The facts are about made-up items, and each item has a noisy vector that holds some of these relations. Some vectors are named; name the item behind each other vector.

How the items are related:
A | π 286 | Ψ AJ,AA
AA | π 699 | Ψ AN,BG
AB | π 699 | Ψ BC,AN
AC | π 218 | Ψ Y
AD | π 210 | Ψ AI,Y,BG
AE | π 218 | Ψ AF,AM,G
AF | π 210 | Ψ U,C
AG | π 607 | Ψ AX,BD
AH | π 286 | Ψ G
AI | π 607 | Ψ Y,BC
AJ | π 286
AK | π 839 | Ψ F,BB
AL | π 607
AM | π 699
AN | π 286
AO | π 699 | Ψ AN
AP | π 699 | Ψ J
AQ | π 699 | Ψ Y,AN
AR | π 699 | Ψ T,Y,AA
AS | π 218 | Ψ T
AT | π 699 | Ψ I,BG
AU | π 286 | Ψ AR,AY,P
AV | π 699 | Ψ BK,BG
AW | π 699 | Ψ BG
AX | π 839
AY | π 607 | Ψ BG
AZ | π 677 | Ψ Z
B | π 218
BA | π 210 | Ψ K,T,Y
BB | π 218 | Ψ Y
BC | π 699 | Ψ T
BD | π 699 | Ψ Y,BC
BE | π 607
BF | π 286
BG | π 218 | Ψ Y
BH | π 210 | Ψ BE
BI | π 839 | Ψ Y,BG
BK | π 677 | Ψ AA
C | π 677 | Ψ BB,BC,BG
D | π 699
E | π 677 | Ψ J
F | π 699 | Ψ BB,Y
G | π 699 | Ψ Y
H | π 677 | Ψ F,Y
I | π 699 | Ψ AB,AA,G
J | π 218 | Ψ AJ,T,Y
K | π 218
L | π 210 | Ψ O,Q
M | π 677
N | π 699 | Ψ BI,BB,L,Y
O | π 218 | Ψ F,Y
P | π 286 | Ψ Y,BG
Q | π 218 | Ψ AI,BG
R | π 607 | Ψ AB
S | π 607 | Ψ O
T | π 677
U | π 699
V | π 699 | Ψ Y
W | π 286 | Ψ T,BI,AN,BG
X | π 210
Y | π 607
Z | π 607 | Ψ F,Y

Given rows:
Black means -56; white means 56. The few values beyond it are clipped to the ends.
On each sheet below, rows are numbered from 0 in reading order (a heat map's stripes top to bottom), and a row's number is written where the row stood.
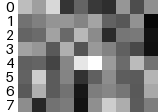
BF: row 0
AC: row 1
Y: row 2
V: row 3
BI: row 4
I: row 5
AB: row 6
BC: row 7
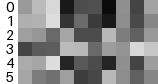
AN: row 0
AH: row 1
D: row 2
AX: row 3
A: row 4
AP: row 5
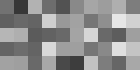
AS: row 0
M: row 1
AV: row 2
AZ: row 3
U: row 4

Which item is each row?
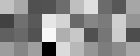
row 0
AW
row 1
AK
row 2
H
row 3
AY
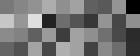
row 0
BB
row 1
AU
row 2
BD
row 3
AI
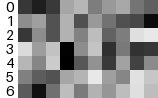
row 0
BA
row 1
G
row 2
BK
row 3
P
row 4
W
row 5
C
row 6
T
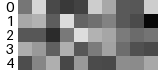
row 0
AA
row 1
F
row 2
AD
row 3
N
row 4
R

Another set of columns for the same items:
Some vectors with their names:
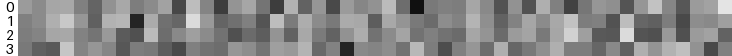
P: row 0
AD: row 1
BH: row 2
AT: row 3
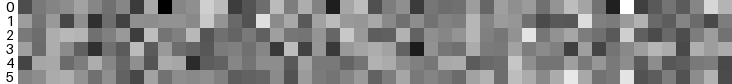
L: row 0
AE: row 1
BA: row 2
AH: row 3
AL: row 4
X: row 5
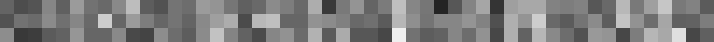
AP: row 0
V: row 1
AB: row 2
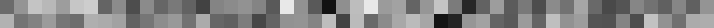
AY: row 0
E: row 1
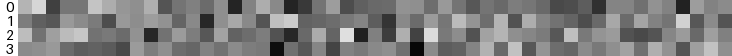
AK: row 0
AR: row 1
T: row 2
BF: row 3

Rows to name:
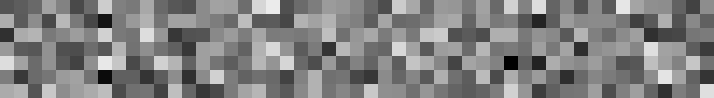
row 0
G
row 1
AS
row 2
Y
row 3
I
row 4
BK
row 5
BC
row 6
BI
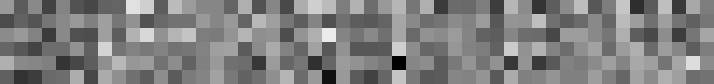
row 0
J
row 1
N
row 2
AC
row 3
AQ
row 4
A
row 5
AO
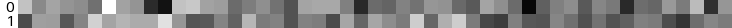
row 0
C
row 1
Z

